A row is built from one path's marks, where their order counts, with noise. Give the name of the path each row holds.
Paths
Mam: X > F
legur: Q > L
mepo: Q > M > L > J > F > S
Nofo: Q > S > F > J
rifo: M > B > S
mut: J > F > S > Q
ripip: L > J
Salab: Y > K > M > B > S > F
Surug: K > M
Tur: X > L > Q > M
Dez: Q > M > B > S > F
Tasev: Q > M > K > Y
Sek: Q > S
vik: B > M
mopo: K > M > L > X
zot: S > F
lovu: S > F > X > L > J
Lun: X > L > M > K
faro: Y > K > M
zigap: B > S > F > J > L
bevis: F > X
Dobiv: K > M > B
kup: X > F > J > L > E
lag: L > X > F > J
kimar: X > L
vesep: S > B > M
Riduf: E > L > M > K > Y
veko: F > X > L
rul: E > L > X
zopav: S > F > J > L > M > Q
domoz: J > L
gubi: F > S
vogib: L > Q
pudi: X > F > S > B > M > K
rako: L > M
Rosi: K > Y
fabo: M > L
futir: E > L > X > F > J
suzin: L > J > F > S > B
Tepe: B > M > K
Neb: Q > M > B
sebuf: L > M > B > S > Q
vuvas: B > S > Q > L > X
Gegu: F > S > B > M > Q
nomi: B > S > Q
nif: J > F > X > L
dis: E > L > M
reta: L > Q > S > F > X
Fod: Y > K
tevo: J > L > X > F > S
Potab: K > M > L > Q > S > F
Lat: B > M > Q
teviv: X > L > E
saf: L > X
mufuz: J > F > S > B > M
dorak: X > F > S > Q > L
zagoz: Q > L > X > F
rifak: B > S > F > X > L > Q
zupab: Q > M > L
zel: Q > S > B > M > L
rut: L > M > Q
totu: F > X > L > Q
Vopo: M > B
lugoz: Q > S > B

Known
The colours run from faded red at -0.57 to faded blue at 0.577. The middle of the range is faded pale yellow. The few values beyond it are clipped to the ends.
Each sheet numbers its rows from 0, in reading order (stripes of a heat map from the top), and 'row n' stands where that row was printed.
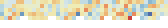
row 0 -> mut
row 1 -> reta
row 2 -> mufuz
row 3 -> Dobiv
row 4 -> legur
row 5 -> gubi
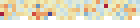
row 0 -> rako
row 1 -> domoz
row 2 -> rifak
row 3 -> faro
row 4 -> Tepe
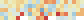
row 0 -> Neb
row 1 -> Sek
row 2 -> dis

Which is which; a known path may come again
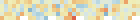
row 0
zagoz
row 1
veko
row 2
lugoz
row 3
zigap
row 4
Potab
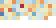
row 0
Fod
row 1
Dobiv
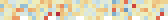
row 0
nomi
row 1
Tasev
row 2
rako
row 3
rifak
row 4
Rosi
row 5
zupab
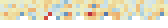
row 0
suzin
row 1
Neb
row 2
zot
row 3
ripip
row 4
lag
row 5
mufuz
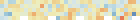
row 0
Gegu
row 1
reta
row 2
vesep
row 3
vuvas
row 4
mut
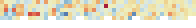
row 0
Vopo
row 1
rul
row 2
gubi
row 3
faro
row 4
nif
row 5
lovu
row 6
sebuf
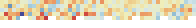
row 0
domoz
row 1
Sek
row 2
legur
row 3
dis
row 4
mepo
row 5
futir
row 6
Tepe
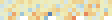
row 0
zopav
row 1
tevo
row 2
zel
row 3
rut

